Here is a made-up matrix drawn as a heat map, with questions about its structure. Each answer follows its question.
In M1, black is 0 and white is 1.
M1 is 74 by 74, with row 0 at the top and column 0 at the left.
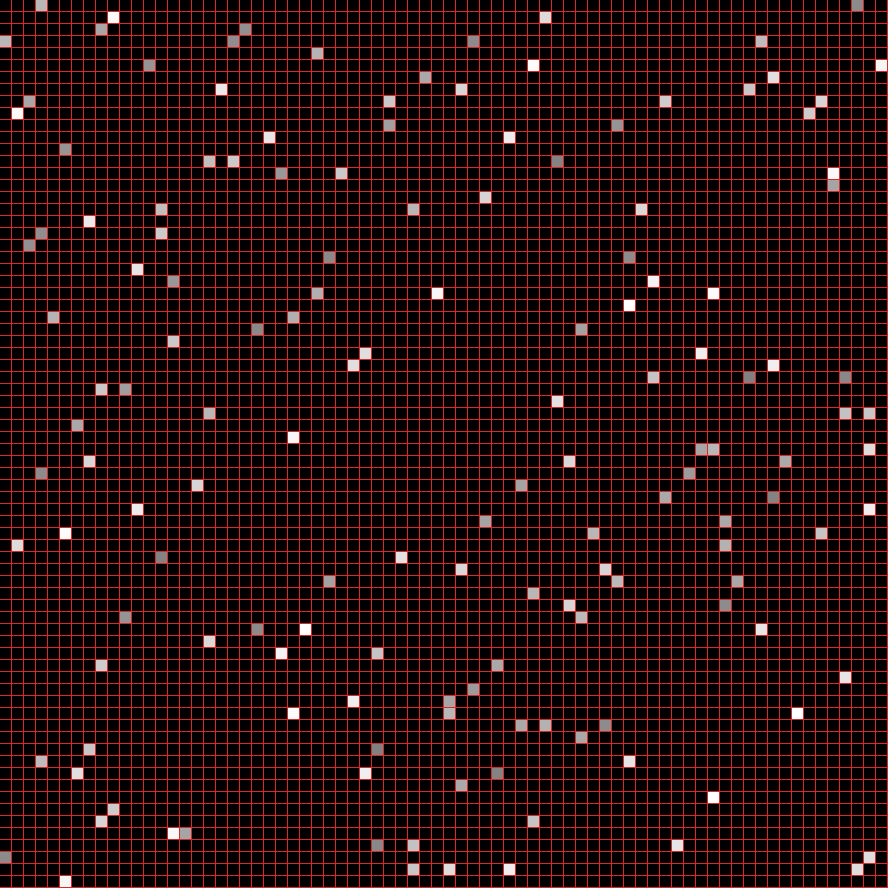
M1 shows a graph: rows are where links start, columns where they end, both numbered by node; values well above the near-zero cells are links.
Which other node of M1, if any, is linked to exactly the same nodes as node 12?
node 73
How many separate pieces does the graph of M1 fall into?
1
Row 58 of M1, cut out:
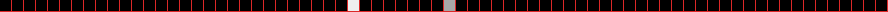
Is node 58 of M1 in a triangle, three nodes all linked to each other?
no
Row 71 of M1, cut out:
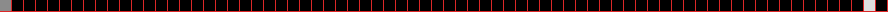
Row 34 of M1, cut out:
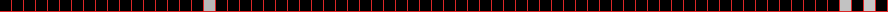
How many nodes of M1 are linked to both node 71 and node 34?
1
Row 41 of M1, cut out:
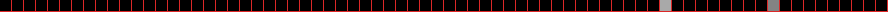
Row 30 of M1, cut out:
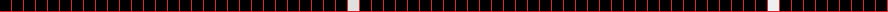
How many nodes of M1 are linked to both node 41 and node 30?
1
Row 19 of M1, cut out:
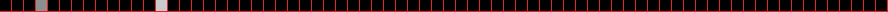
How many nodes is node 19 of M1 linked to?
2
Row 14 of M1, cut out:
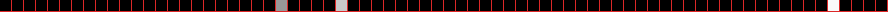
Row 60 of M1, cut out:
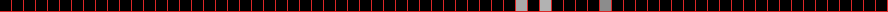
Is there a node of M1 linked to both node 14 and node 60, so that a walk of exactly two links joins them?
no
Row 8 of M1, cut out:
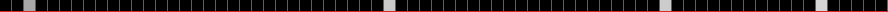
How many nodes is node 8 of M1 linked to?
4
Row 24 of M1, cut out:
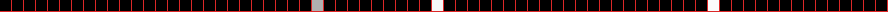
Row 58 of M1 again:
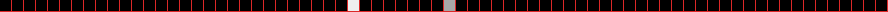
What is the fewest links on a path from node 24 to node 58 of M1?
3
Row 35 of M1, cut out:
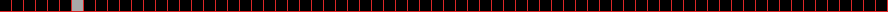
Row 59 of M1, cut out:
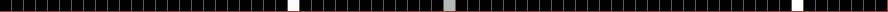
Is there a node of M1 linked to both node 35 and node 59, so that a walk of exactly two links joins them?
no
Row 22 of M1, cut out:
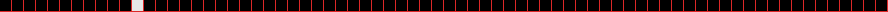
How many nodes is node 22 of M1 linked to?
1
